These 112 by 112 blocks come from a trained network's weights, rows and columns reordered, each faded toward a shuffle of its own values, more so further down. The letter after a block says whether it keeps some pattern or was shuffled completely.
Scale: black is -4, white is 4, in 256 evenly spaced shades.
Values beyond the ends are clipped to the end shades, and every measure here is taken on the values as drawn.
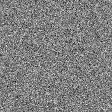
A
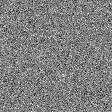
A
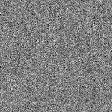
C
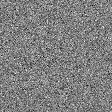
A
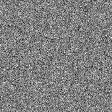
C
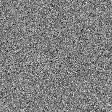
A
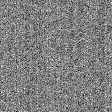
C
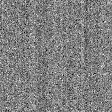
C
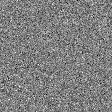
A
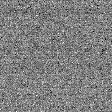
C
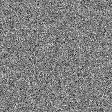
A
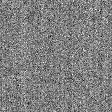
C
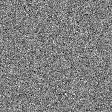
A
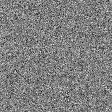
A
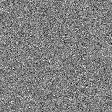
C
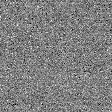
C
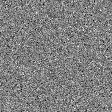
A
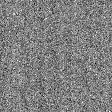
C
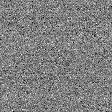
C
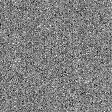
C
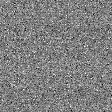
C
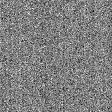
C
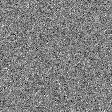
A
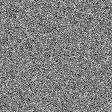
A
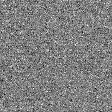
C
